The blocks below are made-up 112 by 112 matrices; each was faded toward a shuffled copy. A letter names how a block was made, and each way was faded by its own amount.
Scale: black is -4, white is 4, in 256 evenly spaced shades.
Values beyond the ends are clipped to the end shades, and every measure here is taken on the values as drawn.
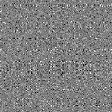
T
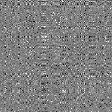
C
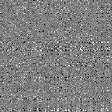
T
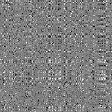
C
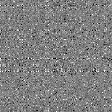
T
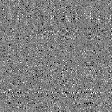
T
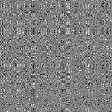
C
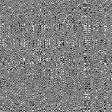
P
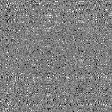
T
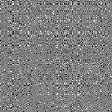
C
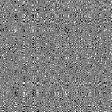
C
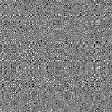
C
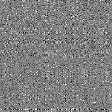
T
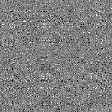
T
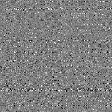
T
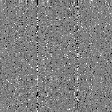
P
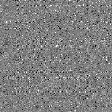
T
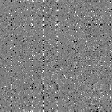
P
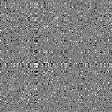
C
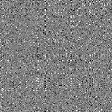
T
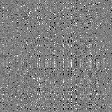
P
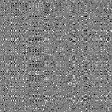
C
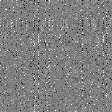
P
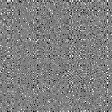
C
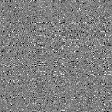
T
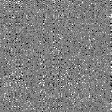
P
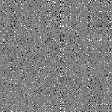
P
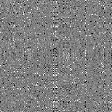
P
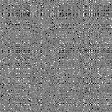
C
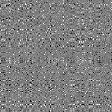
C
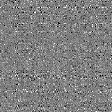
T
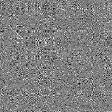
P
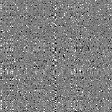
P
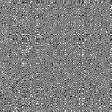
C
